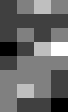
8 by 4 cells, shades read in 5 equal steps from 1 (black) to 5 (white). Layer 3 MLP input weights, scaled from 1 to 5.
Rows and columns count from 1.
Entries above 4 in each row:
0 0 0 1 0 0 0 0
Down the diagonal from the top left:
2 2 2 5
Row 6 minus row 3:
1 0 1 -1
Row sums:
12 8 10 12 11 11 12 8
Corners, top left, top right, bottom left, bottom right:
2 3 3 1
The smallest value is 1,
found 2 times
